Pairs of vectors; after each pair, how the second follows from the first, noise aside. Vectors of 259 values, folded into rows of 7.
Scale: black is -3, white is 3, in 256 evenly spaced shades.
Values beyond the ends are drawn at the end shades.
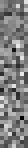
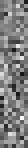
sign-scrambled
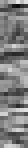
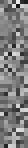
sign-scrambled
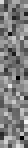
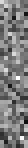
sign-scrambled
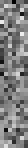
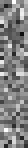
sign-scrambled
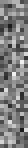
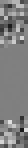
partly zeroed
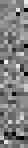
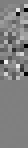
partly zeroed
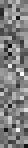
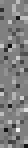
partly zeroed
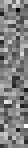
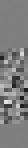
partly zeroed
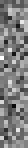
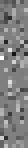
partly zeroed
